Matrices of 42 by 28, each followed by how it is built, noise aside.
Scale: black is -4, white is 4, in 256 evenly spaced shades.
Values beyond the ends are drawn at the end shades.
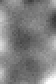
smooth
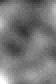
smooth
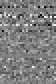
uneven rows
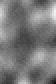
smooth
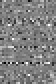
uneven rows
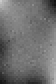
smooth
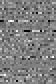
uneven rows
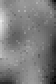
smooth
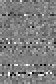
uneven rows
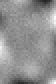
smooth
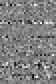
uneven rows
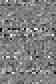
uneven rows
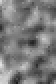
smooth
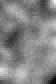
smooth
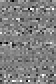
uneven rows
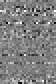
uneven rows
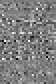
uneven rows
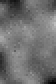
smooth
